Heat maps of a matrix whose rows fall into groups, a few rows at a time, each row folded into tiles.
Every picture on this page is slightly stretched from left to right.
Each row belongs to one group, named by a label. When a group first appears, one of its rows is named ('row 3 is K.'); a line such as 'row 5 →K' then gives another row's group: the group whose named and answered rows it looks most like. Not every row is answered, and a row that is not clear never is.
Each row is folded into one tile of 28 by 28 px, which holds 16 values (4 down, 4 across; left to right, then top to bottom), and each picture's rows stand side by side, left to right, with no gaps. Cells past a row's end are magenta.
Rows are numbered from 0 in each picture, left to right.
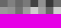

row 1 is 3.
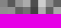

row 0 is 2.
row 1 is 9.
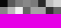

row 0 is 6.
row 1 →2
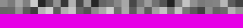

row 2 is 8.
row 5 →3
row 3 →6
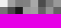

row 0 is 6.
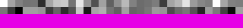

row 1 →2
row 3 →8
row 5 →2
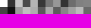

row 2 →6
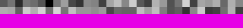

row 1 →3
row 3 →2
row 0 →3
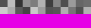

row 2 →3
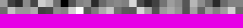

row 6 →9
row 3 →6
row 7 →6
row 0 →3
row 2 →6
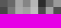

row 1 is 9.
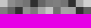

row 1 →6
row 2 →2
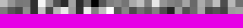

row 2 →3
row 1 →9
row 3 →6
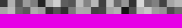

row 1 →2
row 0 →8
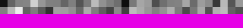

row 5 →6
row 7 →8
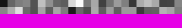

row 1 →9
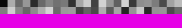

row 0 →8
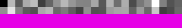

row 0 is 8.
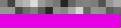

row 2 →6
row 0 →2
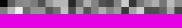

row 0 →6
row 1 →2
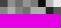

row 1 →2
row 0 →8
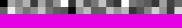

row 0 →8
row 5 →3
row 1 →8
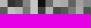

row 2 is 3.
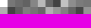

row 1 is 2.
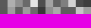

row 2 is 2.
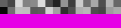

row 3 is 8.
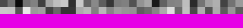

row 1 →2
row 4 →2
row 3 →3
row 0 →3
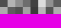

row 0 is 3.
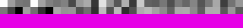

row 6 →3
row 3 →9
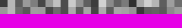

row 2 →9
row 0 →8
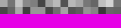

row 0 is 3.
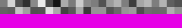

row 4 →2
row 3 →2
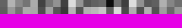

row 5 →9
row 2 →9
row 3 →3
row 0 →9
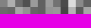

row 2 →9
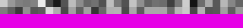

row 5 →3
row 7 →9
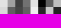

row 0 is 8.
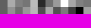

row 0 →9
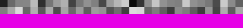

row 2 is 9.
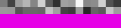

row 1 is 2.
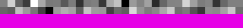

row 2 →3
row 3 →2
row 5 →6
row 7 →6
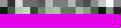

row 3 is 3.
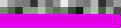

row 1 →8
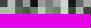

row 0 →8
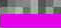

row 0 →6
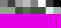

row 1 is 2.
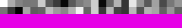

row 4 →9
